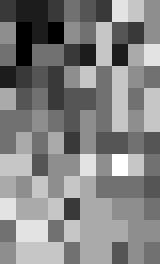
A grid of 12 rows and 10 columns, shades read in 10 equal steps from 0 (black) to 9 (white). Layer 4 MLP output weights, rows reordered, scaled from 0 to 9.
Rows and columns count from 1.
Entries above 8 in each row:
0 0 0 0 0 0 0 1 0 0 0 0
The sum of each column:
56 49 53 48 49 60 58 63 59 59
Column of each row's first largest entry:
8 7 10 6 8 8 2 8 3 1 2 2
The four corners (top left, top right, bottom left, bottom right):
2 5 5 4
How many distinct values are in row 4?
6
